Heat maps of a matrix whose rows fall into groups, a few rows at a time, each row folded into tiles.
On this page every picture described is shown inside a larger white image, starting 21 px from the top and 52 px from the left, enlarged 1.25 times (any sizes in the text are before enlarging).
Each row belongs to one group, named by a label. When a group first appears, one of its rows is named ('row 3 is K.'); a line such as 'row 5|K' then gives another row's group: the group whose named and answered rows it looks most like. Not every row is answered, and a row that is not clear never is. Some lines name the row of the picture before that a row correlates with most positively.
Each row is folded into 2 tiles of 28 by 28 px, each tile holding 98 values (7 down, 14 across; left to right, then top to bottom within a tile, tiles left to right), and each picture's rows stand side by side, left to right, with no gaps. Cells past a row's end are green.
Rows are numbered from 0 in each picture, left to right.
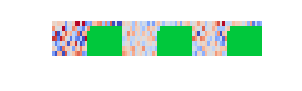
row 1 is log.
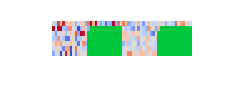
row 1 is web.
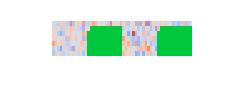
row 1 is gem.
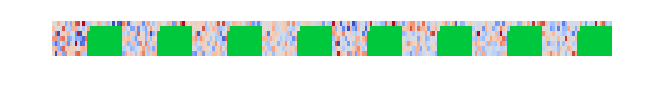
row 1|web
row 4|web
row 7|web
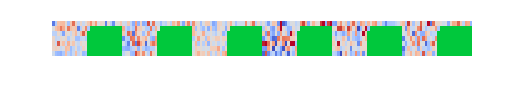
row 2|web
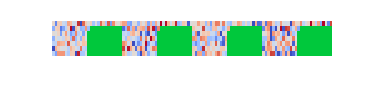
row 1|gem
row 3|gem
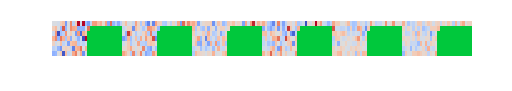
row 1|log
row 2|web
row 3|web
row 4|web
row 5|web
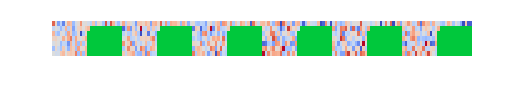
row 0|web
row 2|gem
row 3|log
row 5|log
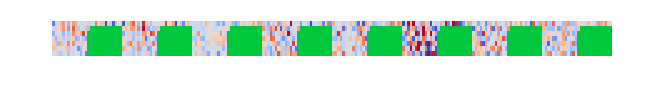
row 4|log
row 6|gem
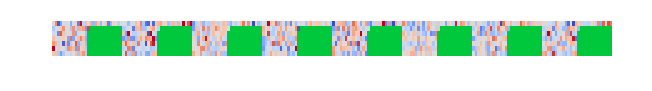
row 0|gem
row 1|log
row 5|web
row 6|gem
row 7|log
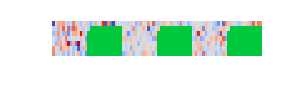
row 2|log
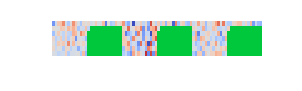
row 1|web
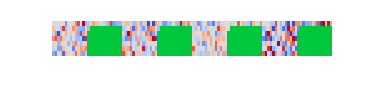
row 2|gem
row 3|log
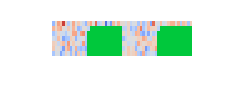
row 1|gem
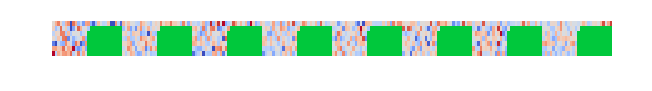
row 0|log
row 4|log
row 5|web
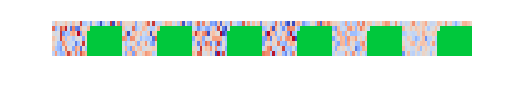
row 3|log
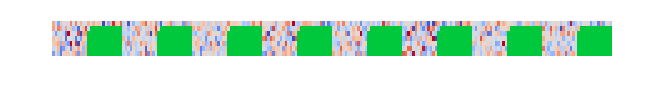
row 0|web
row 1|web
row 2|web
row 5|log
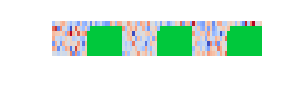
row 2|web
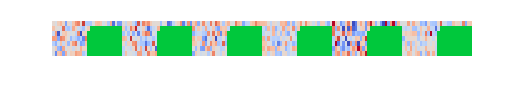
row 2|web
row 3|gem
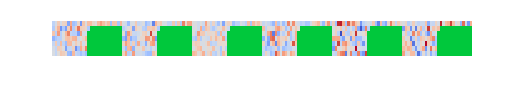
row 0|gem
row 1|log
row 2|log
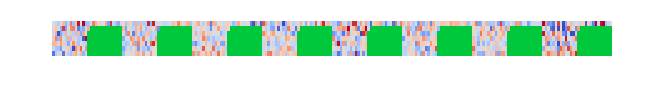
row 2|log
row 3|web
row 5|gem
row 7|web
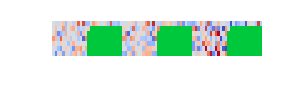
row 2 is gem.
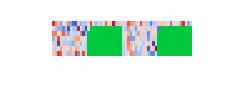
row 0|web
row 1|gem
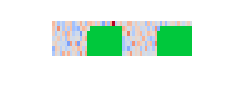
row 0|web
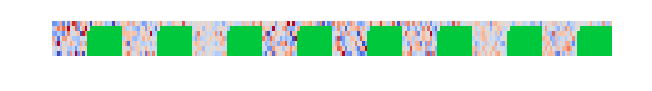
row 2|log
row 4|gem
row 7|gem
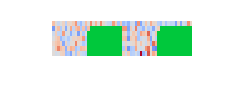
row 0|gem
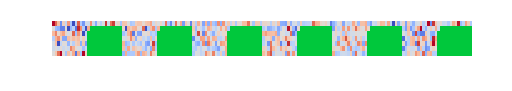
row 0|web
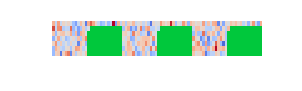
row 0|web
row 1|gem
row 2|gem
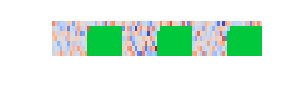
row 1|gem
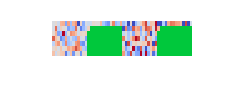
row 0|gem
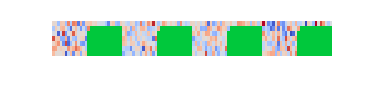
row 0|gem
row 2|gem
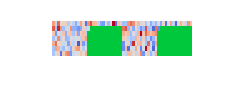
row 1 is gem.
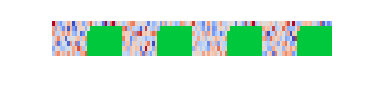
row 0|web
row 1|gem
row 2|web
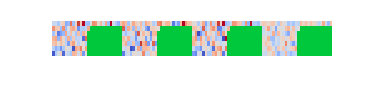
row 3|gem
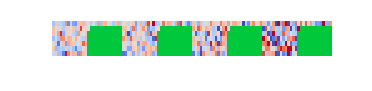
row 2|web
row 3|gem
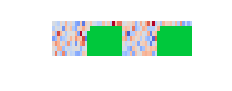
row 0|log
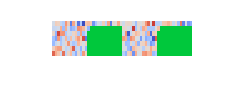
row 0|log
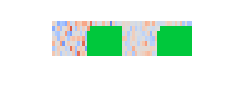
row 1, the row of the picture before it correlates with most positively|1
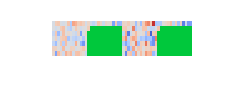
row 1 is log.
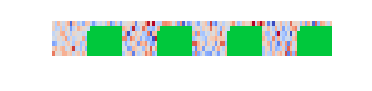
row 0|log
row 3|web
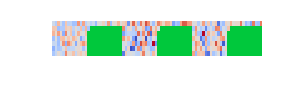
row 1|web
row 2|gem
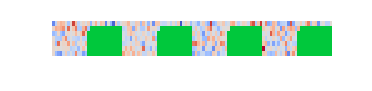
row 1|log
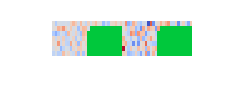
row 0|web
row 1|gem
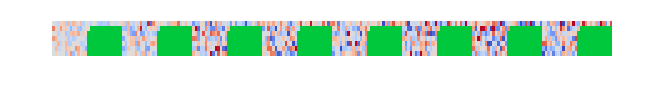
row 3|gem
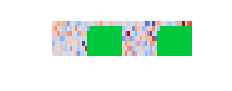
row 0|gem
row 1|log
